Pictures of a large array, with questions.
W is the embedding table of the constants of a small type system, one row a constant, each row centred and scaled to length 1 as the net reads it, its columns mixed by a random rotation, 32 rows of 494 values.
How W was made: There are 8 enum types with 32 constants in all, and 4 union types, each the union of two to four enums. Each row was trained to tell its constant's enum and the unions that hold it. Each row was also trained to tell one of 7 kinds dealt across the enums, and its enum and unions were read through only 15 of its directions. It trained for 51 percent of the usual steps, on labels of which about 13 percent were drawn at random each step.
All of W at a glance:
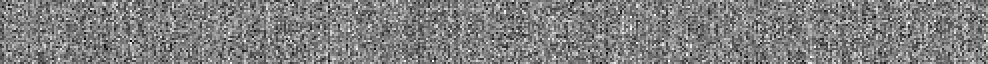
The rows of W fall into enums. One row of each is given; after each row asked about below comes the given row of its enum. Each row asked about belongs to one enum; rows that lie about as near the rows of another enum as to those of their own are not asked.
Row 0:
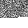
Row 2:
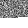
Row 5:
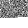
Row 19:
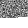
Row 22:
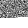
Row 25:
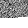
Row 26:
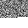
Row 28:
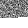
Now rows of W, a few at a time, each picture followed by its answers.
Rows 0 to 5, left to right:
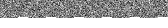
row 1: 2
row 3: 26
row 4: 25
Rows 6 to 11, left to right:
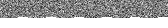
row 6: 0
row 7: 22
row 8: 19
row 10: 0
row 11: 5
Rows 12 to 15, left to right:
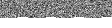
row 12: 26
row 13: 28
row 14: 19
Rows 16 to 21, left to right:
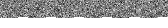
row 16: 19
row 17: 28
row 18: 28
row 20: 0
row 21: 2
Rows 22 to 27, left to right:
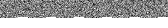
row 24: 0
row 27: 26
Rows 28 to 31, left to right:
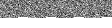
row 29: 19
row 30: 5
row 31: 26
